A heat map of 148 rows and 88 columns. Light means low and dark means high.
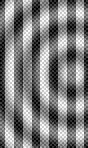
Rings: centred on the middle right. Slope: none. Stripes: upright, repeating 5 times.
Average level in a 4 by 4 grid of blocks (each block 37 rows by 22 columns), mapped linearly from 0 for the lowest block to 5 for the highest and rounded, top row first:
4125 / 3303 / 3303 / 4125
